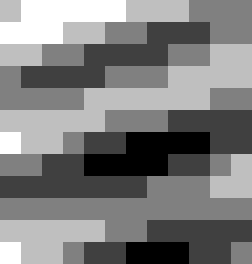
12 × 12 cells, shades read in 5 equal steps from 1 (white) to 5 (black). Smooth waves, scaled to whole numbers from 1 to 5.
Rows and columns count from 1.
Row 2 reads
1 1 1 2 2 3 3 4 4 4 3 3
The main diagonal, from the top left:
2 1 3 4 2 3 5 5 3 3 4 3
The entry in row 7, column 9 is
5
